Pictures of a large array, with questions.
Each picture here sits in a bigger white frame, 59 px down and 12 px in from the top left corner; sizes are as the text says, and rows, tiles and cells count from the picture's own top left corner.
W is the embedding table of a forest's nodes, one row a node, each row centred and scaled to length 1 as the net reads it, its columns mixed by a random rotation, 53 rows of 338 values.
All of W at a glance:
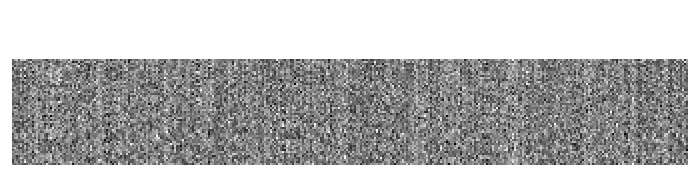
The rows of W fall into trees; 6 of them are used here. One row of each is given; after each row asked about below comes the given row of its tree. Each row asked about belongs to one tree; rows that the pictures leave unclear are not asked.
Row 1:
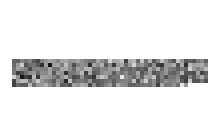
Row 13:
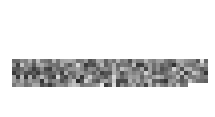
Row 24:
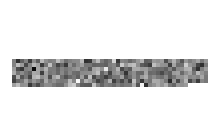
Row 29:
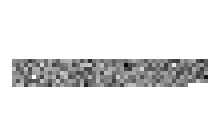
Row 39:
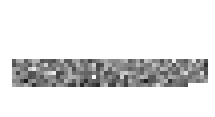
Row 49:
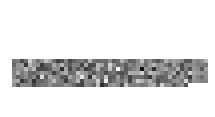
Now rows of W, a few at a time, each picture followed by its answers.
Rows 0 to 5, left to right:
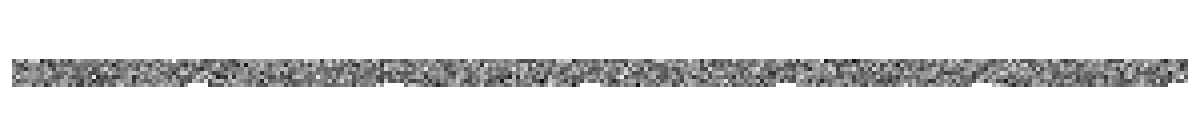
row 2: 39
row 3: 29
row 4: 39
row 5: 39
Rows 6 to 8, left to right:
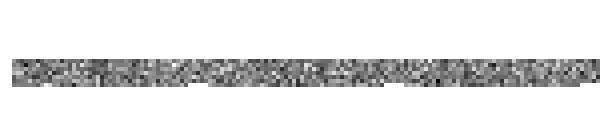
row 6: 49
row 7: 49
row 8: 39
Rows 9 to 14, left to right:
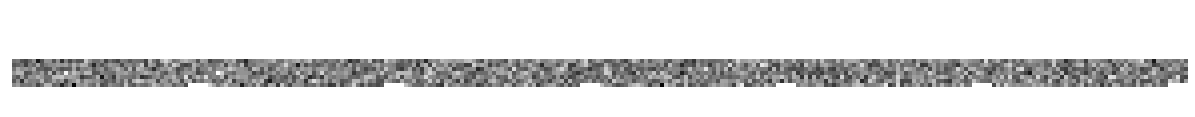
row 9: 49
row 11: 29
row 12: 49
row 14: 13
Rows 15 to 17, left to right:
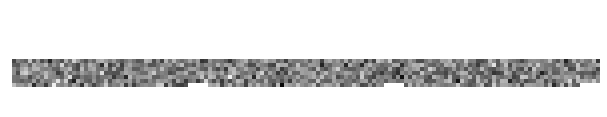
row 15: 39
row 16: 29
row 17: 13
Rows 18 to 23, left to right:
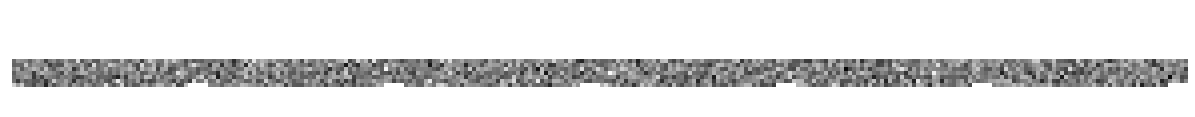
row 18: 39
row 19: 1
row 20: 1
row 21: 39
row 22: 49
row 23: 13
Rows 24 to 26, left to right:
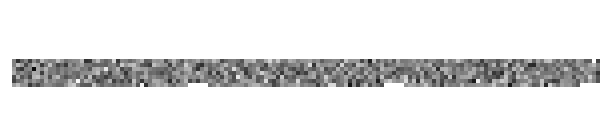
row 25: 13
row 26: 13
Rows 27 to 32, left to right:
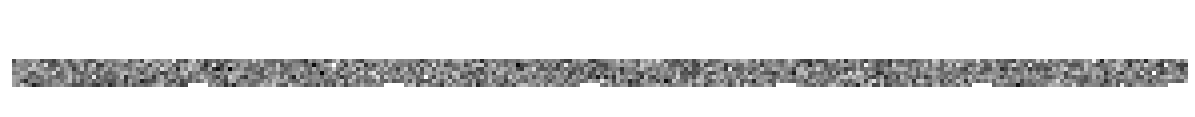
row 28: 24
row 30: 13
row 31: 49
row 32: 24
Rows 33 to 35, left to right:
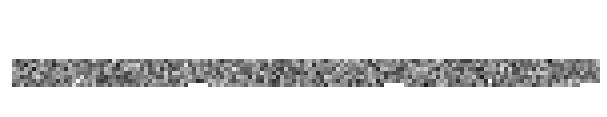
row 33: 24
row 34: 13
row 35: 49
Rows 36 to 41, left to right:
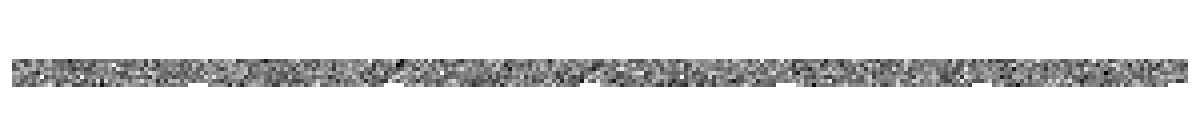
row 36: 49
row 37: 39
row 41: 24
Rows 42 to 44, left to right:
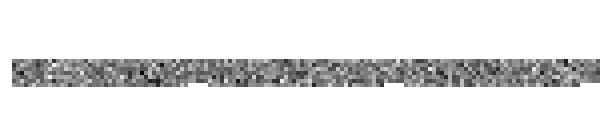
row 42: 1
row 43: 13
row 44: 13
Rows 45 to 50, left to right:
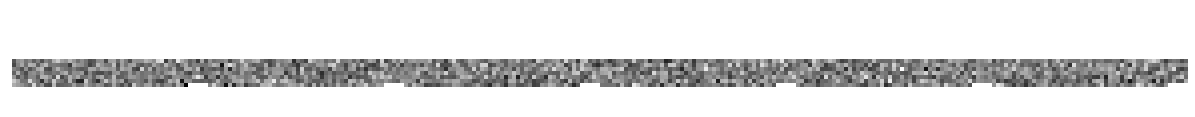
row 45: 13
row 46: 24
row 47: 39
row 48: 49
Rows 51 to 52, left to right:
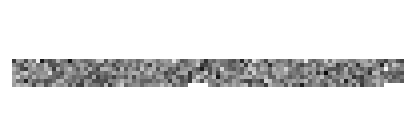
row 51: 39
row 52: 1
